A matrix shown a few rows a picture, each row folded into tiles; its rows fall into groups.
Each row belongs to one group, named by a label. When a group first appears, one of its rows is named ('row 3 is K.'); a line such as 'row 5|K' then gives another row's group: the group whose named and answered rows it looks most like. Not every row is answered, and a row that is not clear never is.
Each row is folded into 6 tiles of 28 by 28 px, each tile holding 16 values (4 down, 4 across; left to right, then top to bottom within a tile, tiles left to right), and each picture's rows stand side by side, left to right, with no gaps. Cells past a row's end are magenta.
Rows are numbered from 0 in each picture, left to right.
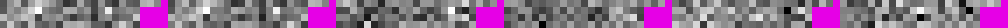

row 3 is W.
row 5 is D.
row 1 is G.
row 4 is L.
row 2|W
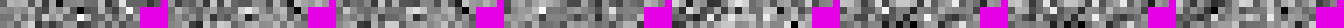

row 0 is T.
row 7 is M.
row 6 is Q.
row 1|D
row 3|G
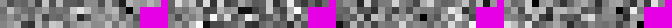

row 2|W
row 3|L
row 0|D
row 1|T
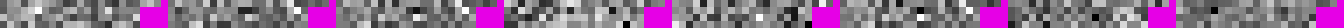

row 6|W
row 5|T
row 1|T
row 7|M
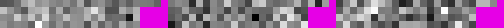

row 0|L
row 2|G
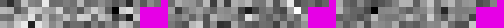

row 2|M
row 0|L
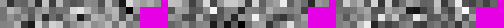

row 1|Q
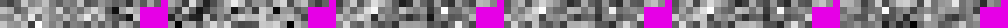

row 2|G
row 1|M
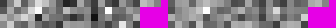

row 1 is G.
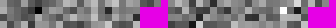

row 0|M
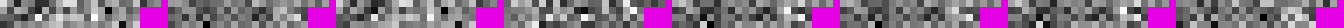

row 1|W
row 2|M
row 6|W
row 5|W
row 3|T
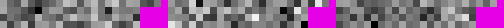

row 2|W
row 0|M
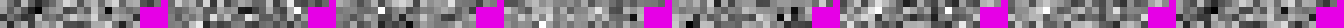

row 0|M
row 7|M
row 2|Q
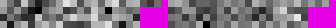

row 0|M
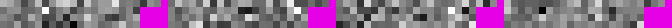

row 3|M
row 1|T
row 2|W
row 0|Q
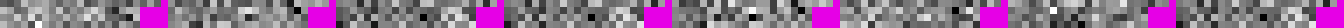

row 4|D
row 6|Q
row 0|L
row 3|W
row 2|W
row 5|L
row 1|D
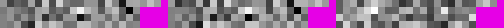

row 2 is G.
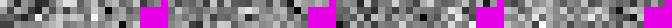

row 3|L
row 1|D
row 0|M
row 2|W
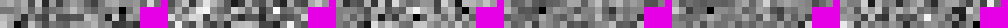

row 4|M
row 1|G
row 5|L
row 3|M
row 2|D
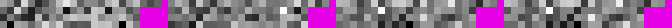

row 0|M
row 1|W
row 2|Q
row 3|Q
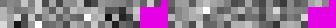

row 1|G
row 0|L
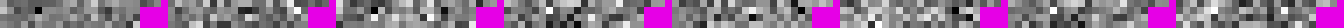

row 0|M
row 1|T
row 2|M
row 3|Q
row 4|D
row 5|L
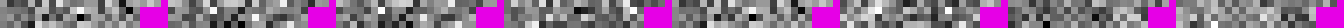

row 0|D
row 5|G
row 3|T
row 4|D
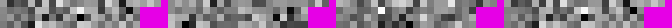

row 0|D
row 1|L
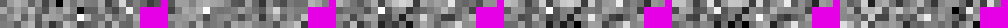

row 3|Q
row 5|L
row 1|G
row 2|Q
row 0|T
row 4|Q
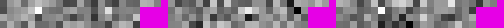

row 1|D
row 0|G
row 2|Q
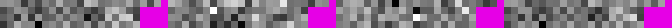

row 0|W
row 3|W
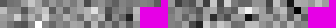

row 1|D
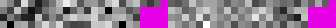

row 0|M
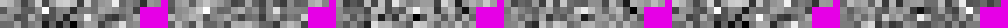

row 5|T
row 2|D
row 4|Q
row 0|Q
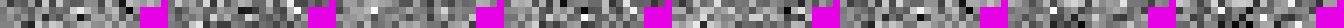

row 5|D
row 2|G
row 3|T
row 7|Q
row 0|D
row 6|Q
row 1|T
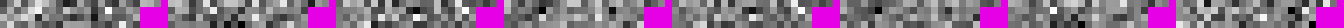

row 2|T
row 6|Q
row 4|T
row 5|M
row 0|G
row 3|M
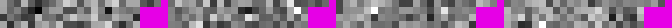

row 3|L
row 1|T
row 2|G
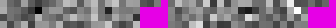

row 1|T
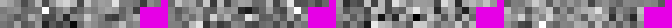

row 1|T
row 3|L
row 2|D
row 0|Q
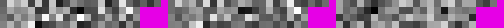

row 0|T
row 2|M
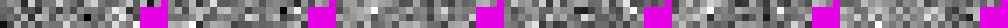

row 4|G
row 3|T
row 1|L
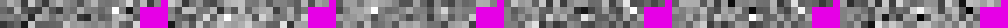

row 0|W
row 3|T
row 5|D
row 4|T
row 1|M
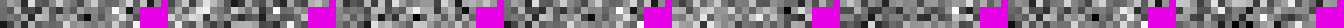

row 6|W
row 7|Q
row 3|W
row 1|G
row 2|D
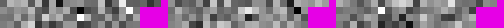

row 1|D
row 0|T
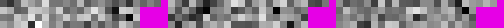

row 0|L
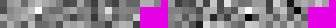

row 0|G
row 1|D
